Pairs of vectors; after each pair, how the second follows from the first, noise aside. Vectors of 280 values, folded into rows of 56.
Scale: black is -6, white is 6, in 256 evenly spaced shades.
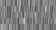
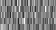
scaled up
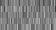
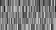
scaled up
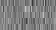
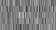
wrapped around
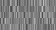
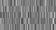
wrapped around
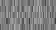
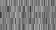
wrapped around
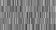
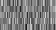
scaled up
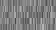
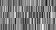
scaled up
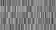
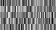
scaled up
